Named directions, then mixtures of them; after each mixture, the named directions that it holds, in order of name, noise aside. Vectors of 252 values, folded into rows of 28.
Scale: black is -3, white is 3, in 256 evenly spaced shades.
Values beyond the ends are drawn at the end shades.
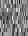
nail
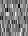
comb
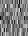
comb, nail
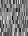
nail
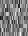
comb, nail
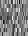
nail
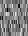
comb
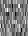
comb, nail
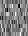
comb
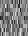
comb, nail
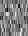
comb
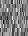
nail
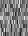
comb, nail
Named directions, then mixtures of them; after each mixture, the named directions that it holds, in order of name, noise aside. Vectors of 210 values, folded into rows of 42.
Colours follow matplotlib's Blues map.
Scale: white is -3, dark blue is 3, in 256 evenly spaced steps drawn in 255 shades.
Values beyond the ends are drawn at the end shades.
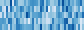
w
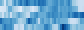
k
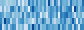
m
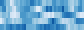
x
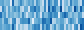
m, w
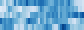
k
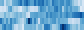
k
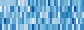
m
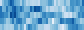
k, x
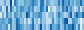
w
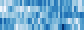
k, m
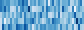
m, x
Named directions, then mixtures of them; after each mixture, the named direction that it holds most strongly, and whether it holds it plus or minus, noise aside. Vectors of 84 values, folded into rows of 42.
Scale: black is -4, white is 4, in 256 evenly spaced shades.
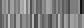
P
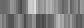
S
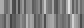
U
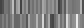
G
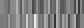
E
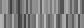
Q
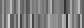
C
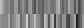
E, plus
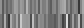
C, minus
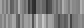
S, minus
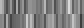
U, plus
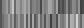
P, plus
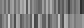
P, plus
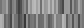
Q, plus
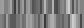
U, plus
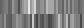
S, plus
